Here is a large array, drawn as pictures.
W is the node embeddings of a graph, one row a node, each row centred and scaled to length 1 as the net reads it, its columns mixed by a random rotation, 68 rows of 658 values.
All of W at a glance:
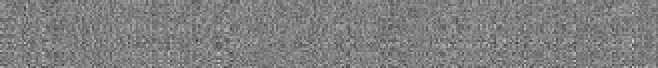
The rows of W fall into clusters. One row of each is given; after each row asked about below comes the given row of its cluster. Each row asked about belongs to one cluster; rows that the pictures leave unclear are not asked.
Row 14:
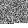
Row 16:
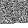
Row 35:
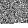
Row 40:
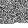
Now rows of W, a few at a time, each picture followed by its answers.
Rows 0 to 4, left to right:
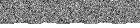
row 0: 35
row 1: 40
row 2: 35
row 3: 40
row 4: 40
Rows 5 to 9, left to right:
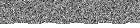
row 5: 16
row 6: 40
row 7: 14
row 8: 14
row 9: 40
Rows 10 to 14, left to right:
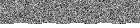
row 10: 35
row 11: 14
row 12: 16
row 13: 40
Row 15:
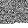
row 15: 40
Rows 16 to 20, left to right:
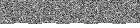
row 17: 14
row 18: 35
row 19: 16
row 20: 35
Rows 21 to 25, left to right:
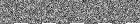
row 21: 16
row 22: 14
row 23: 16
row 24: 35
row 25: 40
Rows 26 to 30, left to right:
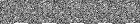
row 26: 40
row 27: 35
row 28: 35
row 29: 35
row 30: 35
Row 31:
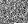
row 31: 14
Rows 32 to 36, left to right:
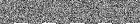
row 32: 14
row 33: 40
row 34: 16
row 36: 16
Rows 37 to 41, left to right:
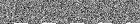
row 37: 14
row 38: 40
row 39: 16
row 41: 40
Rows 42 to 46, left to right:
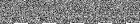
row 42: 16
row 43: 16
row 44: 14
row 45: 14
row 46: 14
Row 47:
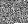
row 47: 16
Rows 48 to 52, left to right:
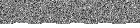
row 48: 40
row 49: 16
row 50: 40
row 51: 14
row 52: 35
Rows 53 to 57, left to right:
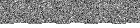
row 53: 35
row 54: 35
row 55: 40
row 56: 35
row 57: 14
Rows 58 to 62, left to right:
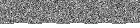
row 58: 14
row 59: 16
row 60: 35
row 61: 35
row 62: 16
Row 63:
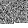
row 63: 14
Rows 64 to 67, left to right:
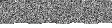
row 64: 35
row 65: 35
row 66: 40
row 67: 40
